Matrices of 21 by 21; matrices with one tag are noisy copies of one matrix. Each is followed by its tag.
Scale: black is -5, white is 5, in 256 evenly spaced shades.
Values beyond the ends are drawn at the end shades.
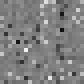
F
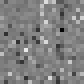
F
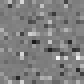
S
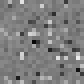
S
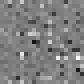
S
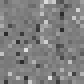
F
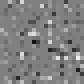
S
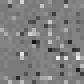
S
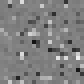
S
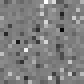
F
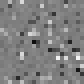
S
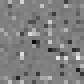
S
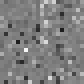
F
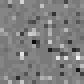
S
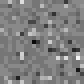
S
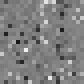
F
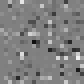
S
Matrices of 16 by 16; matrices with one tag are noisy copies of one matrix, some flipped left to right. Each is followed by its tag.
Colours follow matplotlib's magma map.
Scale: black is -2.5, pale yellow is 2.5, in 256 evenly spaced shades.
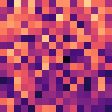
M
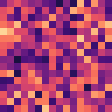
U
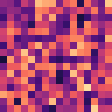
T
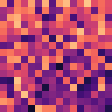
M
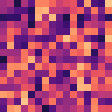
T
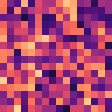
T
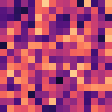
T
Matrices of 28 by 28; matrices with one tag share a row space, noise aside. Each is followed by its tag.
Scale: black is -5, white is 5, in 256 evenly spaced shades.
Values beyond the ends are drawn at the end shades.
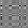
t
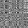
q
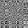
q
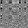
t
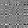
q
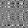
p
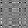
t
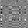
t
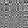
q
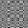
p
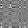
t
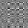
p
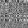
q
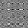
p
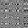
q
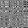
q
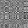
q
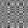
p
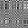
q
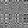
q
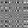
q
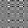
p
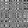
q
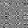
q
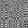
q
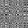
q
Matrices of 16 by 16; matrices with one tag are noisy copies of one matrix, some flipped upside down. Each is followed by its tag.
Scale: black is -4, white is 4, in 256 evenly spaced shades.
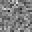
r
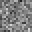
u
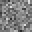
u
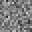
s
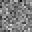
u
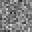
u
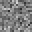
r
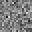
s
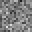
u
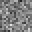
u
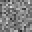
u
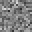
r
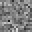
r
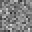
u
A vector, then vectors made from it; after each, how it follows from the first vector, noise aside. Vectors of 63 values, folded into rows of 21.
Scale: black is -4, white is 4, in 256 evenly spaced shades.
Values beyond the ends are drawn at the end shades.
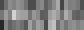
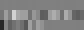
partly zeroed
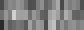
copied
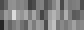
copied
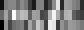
scaled up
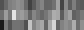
copied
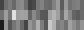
copied
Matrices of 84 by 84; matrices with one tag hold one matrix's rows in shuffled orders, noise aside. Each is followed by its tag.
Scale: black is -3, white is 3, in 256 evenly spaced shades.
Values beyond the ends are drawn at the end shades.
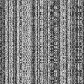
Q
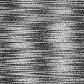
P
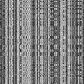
Q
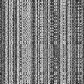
Q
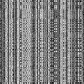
Q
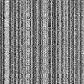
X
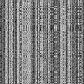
Q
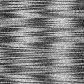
P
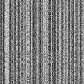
X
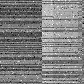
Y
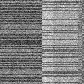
Y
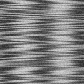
P
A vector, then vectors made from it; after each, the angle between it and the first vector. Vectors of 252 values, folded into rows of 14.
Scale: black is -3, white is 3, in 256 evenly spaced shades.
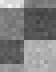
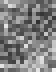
partly aligned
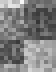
nearly parallel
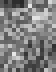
partly opposed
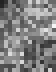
partly opposed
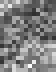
partly aligned
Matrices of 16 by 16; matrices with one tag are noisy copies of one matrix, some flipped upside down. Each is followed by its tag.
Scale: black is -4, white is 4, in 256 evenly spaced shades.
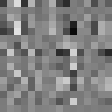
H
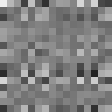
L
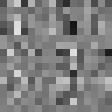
H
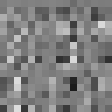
H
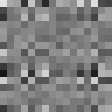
L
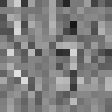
H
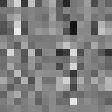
H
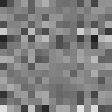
L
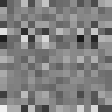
L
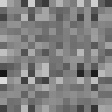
L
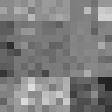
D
